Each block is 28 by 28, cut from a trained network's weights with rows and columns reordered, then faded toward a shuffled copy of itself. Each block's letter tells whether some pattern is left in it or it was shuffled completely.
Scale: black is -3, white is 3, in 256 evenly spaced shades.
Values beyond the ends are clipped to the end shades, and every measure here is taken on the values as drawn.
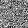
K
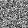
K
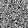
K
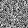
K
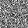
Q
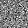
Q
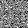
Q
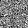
K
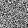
K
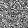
K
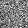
K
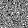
K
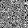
Q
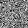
K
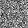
K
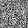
Q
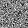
K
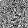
Q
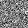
K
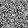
K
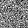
K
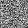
Q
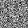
Q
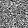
K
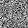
K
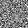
K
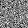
K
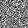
K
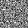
Q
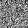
K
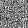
Q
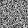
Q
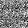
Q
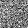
K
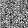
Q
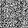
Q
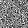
K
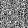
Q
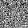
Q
